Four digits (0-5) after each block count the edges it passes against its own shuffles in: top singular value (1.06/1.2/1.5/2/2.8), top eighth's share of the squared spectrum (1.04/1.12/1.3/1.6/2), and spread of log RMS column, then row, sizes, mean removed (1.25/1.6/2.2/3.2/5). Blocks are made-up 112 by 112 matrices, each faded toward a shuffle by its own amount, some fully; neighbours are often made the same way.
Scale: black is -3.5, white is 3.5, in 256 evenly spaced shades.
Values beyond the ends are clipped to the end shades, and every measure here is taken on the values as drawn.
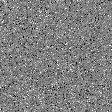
0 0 0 0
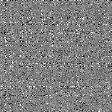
2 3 3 3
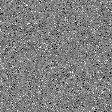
0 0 0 0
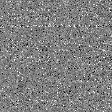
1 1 2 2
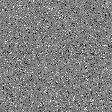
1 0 0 1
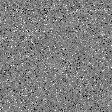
1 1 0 1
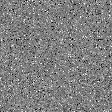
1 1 1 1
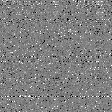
4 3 0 2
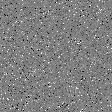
0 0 0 0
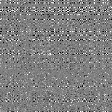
5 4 3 4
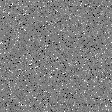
2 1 0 1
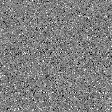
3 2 0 2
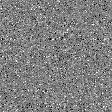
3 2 0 2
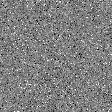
1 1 0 0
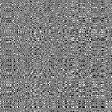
5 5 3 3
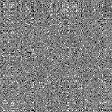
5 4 3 3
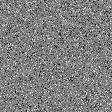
0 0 0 0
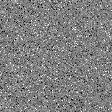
3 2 1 1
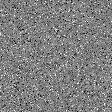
1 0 0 0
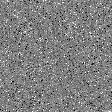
2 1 0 0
